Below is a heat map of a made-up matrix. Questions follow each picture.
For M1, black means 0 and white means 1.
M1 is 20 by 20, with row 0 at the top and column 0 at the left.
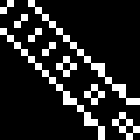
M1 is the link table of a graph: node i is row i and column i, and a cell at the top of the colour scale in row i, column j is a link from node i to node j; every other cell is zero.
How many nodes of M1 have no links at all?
0
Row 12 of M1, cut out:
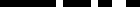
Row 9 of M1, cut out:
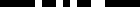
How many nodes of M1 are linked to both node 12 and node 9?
2
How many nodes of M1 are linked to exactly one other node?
1
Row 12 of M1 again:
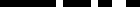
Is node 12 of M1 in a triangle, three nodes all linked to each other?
yes
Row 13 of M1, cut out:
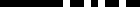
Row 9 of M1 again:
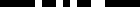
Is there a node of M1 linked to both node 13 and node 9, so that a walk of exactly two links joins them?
yes
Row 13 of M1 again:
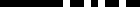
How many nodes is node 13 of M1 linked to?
4
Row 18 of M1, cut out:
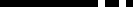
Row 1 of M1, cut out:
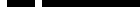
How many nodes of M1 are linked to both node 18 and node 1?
0
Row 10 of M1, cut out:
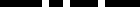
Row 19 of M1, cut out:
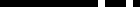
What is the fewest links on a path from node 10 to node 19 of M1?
2
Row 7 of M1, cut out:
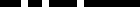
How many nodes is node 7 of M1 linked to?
3
